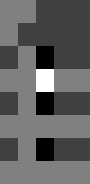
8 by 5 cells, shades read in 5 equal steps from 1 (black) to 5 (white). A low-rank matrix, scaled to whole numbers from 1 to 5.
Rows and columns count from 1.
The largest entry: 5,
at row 4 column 3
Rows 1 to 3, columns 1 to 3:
3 3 2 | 3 2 2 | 2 3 1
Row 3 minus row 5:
0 0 0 0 0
